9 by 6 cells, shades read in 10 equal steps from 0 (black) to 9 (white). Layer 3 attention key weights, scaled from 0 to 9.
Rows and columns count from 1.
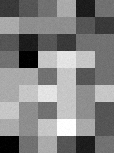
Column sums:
40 36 48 54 35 35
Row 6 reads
6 7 8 7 5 7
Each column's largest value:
7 7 8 9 7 7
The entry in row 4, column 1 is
4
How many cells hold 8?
2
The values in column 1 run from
0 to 7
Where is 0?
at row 4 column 2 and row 9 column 1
